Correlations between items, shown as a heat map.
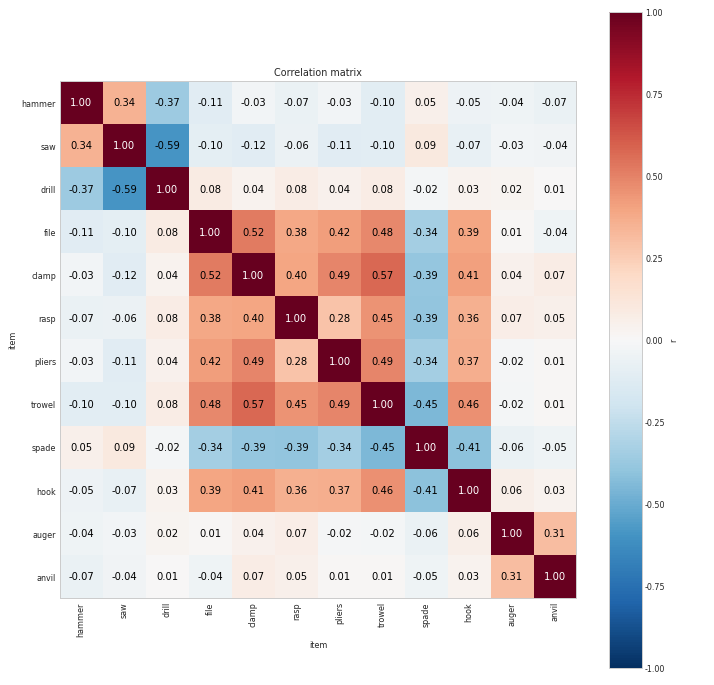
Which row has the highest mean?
clamp
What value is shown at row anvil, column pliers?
0.01
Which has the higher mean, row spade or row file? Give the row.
file
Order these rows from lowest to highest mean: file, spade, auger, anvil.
spade, anvil, auger, file
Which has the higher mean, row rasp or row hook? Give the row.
hook
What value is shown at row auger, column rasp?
0.07
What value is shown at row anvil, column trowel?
0.01
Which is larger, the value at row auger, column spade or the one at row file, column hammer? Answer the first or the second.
the first
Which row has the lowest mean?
spade
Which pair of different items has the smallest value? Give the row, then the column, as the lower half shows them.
drill, saw
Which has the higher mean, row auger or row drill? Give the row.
auger
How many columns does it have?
12
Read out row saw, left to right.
0.34 1.00 -0.59 -0.10 -0.12 -0.06 -0.11 -0.10 0.09 -0.07 -0.03 -0.04
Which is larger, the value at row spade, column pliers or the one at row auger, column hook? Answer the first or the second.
the second
